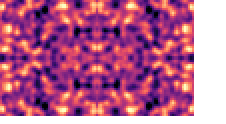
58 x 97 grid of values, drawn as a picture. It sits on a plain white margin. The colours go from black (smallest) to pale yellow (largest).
It mirrors both left to right and top to bottom. On average the colour sits 50% of the way up the scale. No overall slope runs across the table. No row or column stands out. The field is mottled with small blotches.
